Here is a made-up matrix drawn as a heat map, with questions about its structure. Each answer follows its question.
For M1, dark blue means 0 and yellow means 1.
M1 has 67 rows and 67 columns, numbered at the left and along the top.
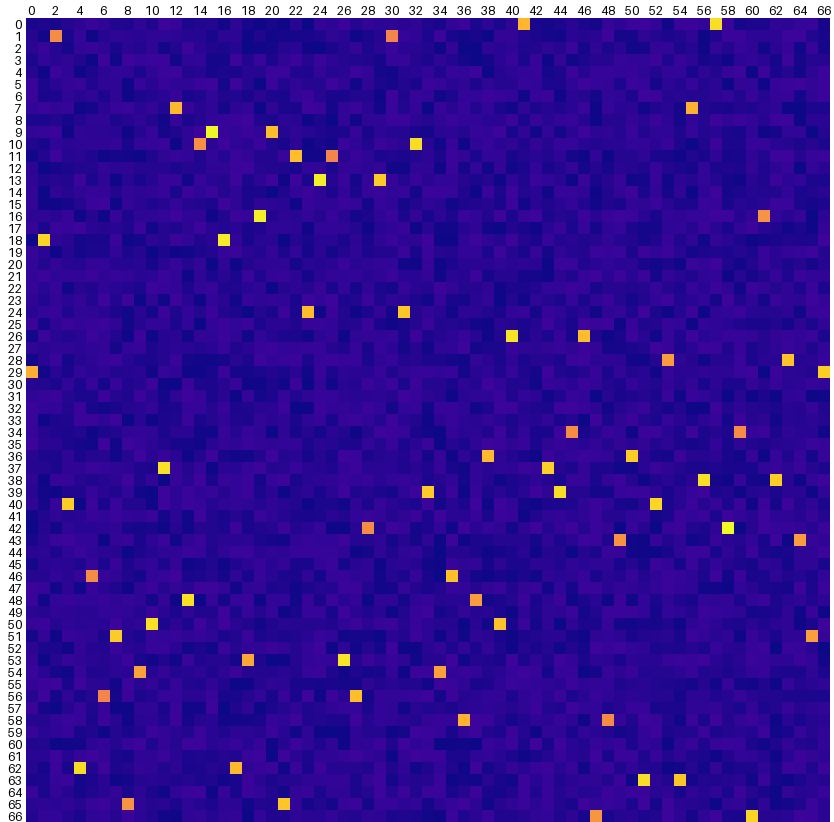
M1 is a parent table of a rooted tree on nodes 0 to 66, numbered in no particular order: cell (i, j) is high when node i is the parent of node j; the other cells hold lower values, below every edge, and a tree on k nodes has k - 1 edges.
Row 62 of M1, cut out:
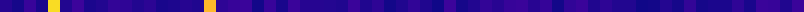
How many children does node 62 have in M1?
2
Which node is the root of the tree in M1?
42
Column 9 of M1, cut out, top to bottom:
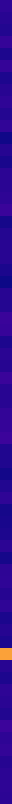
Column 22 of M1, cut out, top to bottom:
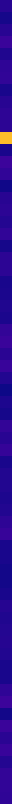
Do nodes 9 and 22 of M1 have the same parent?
no
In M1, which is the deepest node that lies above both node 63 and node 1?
28
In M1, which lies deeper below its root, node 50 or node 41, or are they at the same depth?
node 41
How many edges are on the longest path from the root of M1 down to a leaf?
6
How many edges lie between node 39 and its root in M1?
4
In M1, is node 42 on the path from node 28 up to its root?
yes
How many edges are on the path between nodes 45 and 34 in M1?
1
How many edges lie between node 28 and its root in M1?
1
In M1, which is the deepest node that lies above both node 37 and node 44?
58
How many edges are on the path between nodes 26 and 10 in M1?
7
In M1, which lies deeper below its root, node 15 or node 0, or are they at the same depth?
the same depth
